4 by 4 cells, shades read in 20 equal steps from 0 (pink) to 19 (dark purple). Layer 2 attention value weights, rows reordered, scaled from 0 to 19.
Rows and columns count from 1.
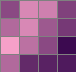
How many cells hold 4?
1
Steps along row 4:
up up up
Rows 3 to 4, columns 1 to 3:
0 6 11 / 7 15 16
